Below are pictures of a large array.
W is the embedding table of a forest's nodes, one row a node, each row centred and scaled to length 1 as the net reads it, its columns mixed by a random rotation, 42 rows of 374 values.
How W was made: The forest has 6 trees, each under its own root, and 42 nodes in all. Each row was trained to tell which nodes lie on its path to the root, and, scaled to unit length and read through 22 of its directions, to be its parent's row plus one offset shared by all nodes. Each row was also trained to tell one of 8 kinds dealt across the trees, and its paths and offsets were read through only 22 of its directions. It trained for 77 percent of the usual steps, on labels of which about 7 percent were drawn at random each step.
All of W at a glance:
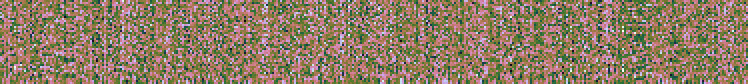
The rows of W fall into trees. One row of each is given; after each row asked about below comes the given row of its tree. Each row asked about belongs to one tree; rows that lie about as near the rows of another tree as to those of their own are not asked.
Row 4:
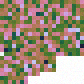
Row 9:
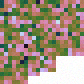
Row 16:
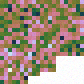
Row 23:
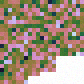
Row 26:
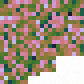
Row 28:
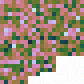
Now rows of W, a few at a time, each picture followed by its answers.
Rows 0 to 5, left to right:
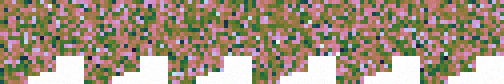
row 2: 16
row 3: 4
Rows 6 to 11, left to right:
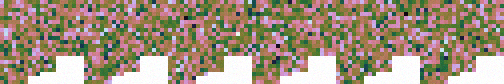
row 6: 28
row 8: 23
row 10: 26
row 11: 28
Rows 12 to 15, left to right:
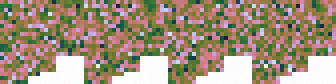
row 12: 16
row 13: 28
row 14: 28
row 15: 4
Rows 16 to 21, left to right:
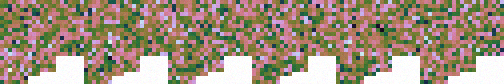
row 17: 28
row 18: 28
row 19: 28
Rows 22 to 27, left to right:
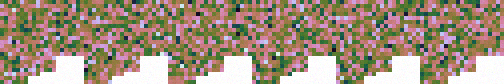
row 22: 16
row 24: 9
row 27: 9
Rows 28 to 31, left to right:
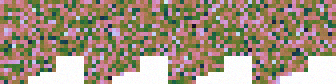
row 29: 23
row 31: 4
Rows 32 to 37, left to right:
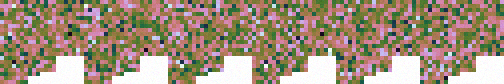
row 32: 9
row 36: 16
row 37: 16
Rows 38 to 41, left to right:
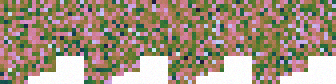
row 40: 9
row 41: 9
